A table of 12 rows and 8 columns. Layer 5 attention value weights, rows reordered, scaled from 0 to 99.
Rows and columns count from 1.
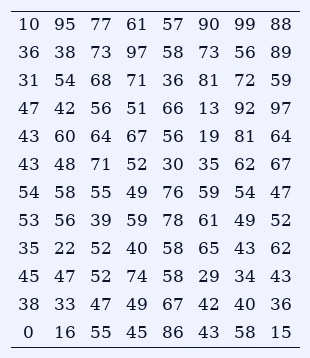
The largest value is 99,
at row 1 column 7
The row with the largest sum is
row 1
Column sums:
435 569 709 715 726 610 740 719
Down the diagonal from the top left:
10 38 68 51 56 35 54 52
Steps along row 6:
up up down down up up up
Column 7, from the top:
99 56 72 92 81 62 54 49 43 34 40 58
